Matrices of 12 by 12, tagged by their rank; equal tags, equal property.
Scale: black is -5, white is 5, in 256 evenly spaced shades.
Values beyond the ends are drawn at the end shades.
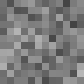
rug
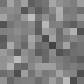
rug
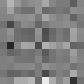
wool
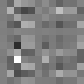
wool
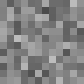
rug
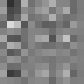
wool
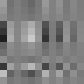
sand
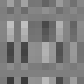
sand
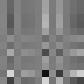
sand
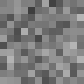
rug
